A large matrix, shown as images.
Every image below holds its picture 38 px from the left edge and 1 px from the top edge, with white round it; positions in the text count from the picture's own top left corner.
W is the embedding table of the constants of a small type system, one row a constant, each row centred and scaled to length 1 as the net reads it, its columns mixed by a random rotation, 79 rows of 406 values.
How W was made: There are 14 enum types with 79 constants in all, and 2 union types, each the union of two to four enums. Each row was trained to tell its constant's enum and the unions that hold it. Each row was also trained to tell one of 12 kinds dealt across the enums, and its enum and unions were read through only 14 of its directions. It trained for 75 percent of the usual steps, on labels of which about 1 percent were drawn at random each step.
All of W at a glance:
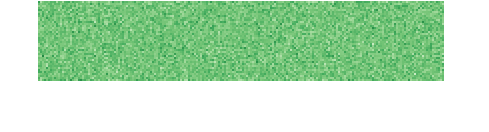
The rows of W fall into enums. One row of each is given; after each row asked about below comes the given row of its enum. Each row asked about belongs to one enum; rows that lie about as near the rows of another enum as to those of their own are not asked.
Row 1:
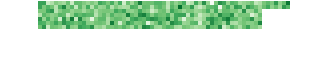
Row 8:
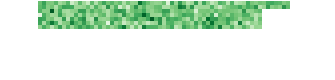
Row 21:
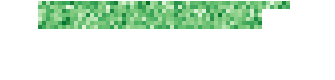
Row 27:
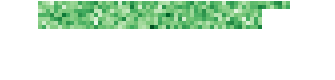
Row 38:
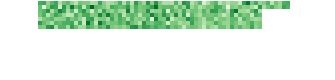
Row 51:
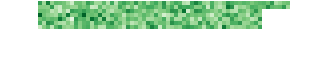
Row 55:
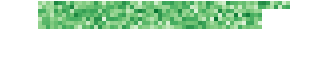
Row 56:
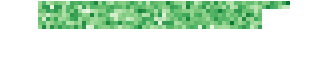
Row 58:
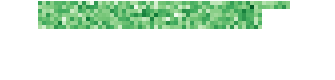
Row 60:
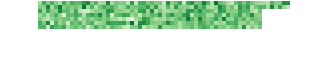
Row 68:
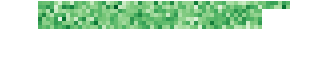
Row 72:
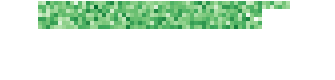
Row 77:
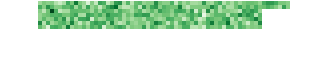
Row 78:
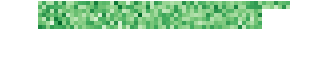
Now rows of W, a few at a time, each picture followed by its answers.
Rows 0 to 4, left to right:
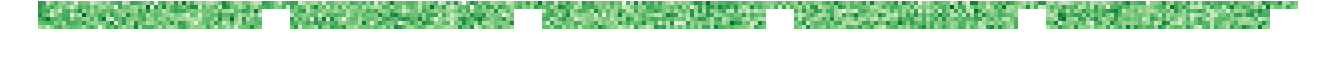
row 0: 1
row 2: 60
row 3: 21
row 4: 77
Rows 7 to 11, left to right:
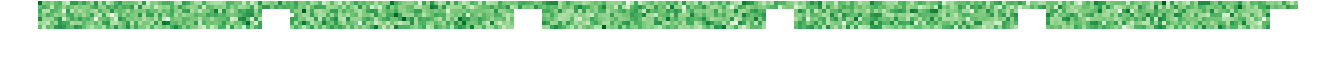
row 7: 56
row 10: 78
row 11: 51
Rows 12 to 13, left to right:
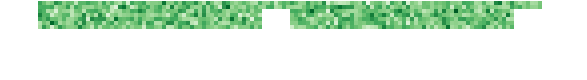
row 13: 58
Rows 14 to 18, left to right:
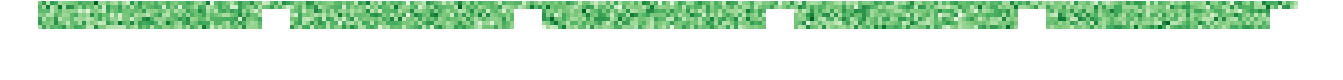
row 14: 68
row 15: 21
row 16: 58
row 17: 77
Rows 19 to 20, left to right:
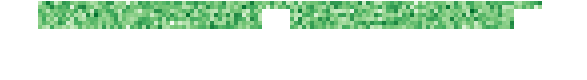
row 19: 60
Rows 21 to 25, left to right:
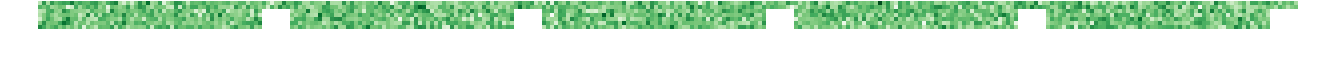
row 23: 38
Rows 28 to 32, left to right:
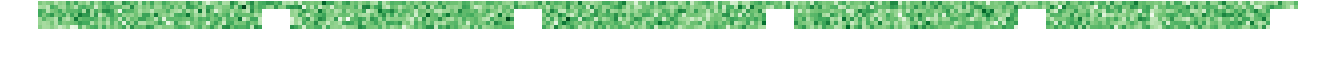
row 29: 56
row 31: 38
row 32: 56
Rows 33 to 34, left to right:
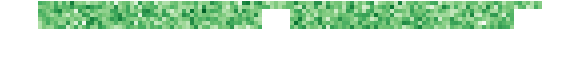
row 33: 58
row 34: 78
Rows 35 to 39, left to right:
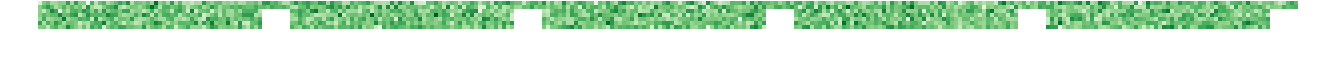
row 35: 77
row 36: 21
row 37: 77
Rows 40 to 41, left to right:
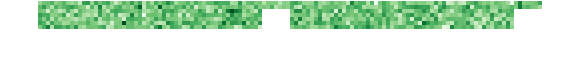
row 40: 68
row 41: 1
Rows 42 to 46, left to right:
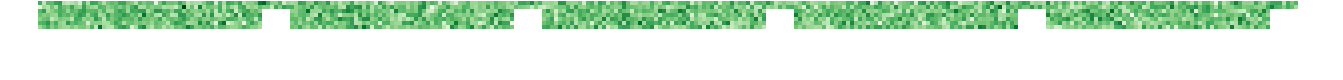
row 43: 55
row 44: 78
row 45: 51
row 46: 27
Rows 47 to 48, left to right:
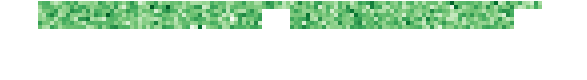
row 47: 77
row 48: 78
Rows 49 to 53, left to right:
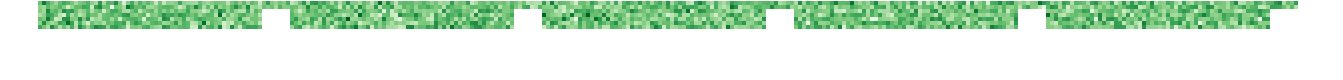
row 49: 21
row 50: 55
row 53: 56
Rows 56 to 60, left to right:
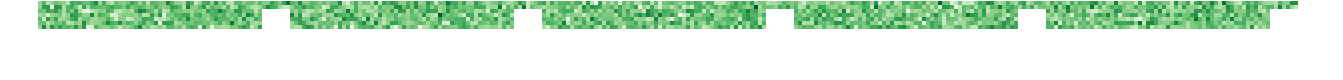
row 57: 60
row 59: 1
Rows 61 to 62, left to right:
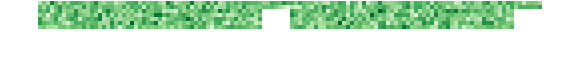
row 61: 55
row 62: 51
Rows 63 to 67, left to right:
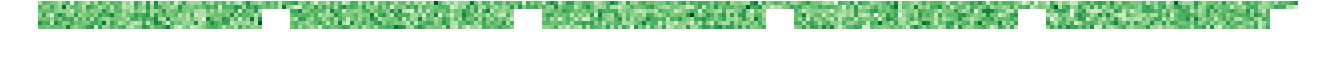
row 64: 1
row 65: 60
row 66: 68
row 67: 56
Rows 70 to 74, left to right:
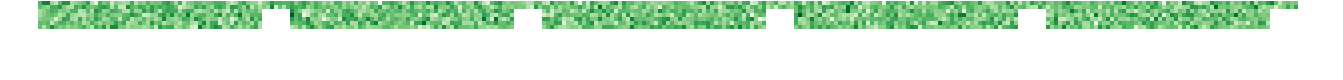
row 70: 60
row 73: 68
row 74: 21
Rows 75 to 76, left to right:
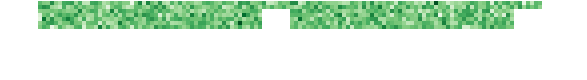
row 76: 1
